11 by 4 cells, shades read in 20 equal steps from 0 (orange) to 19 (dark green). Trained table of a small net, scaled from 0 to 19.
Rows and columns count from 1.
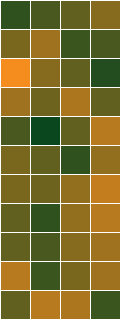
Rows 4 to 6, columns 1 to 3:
7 11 6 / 14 19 12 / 10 12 16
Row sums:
51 46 38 36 50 46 33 41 42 37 38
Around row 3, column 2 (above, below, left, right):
7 11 0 12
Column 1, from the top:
16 10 0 7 14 10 10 12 12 5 12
